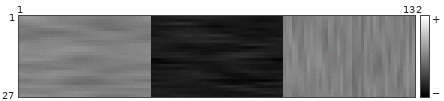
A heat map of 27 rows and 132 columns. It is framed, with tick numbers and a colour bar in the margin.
The table splits into one row of 3 panels. Panel 1,1: middling, streaked across, faint in contrast. Panel 1,2: very low, streaked across, faint in contrast. Panel 1,3: middling, streaked downward, faint in contrast.
